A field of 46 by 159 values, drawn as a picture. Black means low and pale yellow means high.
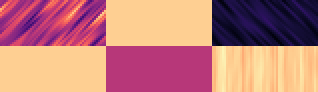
The table splits into 2 rows of 3 panels. Panel 1,1: middling, slanting up to the right, strong in contrast. Panel 1,2: very high, flat. Panel 1,3: very low, slanting down to the right, faint in contrast. Panel 2,1: very high, flat. Panel 2,2: middling, flat. Panel 2,3: very high, streaked downward, faint in contrast.
